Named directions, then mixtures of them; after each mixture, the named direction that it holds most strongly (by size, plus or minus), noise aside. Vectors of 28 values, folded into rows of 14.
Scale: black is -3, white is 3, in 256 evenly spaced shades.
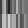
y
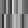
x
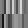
x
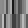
x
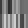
y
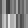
y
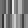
x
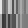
y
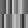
x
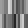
y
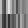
y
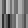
y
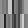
x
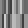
x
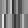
x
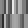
x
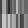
y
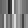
x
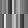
x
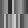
x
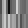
y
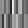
x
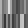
y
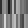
y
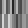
x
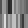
y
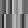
x
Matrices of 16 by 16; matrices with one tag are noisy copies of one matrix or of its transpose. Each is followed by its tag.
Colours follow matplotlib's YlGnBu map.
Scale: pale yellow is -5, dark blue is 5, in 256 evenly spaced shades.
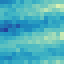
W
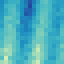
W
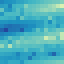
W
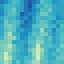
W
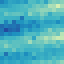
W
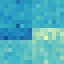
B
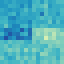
B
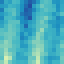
W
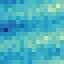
W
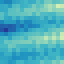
W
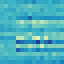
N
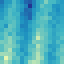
W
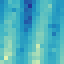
W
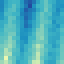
W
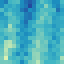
W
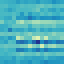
N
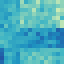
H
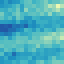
W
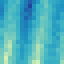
W
